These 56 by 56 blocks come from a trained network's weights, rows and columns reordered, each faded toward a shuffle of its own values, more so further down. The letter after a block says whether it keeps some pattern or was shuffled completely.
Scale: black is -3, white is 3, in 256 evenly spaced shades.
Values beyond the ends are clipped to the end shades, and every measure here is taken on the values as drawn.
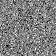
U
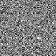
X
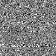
X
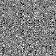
X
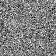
U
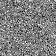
U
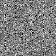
X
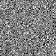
X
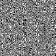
X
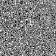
X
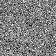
U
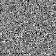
X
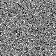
U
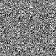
X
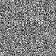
X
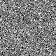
U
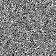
U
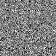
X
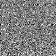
X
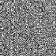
X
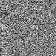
X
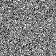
U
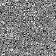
X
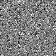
X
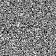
X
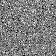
U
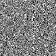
X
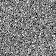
U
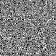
X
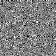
X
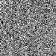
X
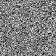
X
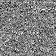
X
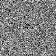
X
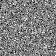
U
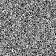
U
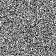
U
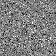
U
